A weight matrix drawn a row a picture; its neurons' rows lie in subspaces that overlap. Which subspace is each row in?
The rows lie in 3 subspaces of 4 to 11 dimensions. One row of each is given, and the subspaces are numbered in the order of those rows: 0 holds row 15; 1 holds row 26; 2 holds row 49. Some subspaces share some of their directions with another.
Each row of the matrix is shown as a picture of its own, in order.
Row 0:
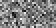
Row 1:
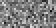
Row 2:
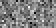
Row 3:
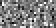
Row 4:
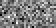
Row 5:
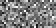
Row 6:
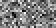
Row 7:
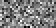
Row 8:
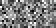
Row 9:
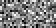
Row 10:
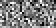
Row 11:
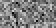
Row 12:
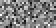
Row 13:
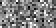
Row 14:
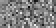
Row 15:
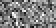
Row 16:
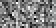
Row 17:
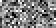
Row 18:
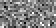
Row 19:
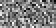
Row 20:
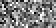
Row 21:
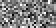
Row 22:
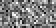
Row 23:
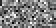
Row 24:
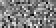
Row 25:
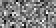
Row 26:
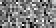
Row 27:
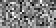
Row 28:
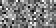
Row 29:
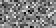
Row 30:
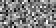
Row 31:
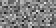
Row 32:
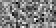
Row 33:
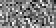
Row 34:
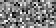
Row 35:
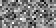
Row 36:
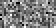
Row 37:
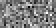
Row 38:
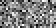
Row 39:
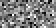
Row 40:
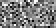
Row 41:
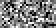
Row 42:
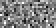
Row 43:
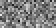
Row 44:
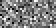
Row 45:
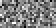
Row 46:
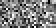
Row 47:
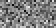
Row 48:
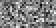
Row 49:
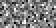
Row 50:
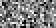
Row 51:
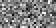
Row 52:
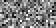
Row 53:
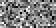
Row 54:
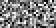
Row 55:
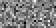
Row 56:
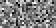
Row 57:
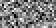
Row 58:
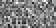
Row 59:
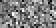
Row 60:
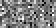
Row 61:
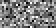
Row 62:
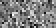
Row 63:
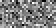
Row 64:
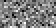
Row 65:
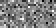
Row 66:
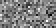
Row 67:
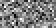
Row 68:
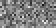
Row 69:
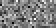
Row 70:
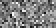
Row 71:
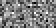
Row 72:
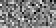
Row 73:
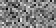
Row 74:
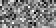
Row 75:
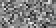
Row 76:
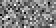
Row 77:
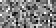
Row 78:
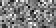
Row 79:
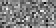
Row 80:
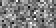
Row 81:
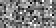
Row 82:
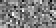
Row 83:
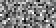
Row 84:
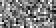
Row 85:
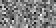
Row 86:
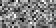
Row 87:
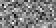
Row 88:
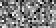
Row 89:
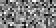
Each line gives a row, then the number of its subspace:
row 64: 2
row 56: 2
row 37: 2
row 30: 2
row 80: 1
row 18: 2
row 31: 2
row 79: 2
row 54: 2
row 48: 0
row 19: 1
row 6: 1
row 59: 1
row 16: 0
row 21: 0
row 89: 2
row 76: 2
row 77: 2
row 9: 2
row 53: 2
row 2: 0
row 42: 2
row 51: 0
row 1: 2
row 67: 0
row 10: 1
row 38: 2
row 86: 0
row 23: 1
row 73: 2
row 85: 0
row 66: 2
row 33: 1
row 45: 2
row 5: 2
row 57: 0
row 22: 2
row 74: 0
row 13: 1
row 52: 2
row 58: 2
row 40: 1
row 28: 0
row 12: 2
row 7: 2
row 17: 1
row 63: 2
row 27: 1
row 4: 2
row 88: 1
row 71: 2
